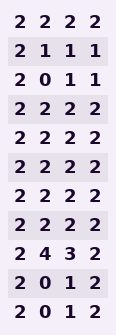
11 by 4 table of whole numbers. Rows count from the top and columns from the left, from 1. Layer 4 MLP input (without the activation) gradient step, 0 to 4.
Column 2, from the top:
2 1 0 2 2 2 2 2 4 0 0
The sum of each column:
22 17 19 20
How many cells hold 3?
1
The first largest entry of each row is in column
1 1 1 1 1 1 1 1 2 1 1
